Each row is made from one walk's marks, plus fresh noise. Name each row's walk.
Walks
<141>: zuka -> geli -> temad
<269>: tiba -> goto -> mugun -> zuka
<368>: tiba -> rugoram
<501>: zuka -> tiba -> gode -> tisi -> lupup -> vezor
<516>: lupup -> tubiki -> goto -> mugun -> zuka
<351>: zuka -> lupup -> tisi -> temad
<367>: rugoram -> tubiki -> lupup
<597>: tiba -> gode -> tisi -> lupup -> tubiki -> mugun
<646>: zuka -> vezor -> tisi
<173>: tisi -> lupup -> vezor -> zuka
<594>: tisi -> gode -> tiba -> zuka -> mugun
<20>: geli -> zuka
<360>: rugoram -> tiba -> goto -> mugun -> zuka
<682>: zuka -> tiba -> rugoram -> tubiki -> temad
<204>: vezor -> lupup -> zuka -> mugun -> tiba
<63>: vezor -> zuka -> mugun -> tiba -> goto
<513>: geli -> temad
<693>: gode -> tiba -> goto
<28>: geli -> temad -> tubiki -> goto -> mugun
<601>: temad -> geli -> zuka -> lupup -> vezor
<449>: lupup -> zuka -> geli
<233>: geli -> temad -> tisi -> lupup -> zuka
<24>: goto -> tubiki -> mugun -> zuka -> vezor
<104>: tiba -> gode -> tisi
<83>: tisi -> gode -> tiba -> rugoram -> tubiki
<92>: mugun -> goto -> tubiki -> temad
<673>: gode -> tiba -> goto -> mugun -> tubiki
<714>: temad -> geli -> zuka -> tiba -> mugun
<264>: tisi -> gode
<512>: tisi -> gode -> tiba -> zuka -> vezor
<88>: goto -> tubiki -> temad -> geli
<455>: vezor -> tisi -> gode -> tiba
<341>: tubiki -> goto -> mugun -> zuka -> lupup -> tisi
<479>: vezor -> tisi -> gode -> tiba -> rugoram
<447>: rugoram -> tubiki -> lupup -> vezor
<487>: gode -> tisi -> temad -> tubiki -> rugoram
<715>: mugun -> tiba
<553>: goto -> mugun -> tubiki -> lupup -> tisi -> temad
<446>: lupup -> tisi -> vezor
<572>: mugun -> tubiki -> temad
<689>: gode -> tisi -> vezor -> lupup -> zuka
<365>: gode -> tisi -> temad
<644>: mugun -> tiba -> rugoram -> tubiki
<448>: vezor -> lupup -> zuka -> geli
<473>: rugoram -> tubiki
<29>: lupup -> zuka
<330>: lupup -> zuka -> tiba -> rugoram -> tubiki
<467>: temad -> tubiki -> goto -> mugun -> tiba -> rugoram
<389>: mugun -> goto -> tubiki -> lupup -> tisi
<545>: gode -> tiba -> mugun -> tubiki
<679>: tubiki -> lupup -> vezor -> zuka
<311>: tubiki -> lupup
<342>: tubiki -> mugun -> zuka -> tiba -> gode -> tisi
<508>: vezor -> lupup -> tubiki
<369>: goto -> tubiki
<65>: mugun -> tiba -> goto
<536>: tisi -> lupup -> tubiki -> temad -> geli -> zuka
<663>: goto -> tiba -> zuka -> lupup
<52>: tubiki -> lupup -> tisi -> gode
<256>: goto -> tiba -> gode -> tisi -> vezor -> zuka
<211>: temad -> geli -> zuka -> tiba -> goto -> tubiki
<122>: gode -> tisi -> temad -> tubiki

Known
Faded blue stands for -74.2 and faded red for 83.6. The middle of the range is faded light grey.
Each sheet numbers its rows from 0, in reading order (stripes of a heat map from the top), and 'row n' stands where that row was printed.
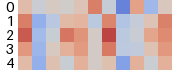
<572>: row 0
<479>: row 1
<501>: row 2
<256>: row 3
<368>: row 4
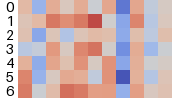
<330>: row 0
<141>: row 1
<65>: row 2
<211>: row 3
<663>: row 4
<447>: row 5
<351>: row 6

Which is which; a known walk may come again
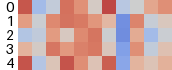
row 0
<501>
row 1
<449>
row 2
<211>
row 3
<20>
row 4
<173>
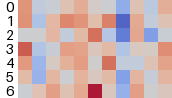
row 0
<487>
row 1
<679>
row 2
<28>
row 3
<264>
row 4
<256>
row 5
<368>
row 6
<714>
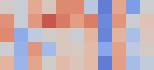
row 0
<88>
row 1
<448>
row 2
<389>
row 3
<360>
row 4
<516>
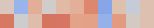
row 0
<63>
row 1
<351>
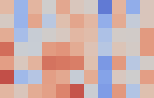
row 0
<369>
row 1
<269>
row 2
<342>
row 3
<365>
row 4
<536>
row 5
<52>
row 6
<513>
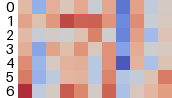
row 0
<330>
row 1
<601>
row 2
<572>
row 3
<663>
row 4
<447>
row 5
<479>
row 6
<689>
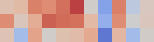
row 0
<141>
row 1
<233>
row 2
<24>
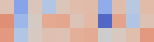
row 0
<65>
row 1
<311>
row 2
<594>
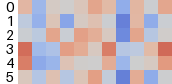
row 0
<715>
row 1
<467>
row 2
<682>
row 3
<455>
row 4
<597>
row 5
<92>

